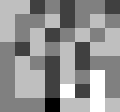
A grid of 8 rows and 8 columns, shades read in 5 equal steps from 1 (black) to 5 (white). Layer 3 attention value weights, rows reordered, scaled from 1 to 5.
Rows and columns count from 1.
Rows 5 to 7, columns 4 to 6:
2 4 2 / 2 4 3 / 2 5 2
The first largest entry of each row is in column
1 1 1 3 2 7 5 7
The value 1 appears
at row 8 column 4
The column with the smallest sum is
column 4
